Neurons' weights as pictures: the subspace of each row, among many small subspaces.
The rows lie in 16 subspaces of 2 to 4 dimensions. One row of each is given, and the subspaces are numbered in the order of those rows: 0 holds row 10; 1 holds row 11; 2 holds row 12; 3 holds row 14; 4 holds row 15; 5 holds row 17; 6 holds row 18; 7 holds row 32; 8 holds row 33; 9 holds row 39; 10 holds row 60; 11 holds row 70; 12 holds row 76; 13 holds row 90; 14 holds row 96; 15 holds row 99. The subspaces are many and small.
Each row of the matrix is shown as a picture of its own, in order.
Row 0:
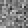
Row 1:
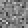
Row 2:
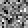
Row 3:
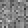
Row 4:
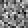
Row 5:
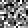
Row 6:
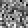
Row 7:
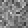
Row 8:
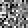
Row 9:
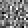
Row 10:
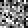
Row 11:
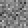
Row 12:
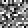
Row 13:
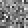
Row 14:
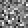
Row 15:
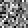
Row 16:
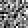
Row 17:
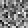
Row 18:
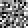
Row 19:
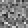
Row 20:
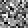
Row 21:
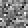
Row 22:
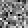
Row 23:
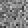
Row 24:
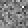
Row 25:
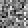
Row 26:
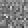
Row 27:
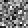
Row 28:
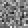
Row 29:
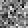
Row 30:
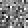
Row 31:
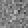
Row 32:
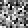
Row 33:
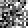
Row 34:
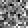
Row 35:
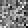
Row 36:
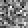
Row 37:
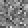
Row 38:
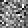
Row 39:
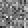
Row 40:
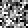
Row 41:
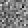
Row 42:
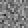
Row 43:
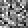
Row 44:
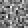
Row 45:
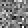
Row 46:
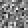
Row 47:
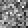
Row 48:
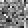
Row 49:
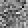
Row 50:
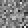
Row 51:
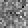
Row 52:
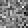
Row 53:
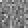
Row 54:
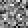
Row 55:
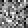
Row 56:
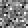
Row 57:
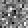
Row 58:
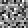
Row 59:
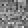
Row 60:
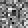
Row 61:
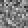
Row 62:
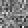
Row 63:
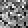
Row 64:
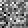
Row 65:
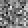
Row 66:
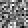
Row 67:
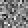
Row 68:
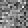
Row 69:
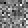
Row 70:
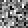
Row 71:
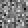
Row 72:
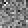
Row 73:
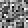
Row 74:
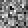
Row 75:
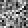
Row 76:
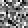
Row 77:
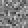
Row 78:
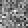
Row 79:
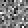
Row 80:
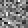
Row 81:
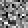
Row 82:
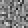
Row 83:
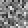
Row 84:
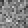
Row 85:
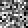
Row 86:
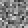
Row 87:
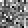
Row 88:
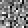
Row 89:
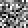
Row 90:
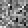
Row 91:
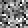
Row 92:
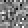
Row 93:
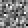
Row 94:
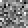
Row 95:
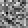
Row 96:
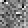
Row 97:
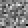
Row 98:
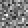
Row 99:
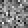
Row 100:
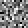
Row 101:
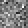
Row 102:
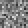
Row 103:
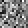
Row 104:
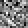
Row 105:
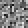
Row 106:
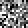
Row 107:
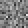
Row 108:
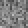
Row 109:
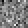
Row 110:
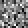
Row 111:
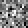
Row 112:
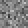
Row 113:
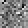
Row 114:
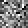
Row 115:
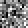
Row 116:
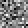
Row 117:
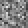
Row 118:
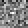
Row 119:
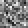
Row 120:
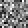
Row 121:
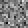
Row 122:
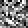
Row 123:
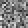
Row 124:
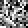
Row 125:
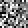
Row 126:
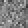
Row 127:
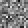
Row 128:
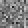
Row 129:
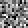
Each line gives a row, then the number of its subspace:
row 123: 3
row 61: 12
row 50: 6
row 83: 11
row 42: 6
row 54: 8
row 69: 10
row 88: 9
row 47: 8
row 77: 12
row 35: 6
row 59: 7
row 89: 4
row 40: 5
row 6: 3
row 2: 3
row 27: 7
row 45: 6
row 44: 0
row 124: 7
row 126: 15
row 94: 5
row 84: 15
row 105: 15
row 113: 14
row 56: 5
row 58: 2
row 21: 5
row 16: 8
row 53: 0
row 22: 6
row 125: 4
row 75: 1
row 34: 8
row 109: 15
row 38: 14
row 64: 10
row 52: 6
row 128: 0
